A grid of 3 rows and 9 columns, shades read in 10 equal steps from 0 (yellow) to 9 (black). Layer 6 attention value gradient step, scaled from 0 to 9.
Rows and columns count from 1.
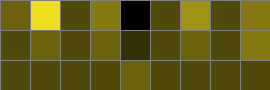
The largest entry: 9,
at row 1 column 5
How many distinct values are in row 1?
6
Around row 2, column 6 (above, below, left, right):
6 6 7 5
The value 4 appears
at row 1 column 4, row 1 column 9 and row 2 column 9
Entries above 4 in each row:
5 8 9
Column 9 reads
4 4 6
